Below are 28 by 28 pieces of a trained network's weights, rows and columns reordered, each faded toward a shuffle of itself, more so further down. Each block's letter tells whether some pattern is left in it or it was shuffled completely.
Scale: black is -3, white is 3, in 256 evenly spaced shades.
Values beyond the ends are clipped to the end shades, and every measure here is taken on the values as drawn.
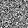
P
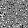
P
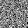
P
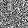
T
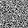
P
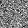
P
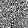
T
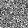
P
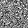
P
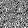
P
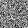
P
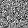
P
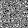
P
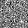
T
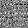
T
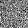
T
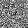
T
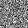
P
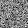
P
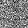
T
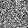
P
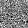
P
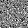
P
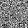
T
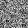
P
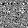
T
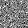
P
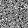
P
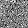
P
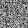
P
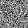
P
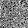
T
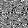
T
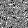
T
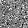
P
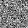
P
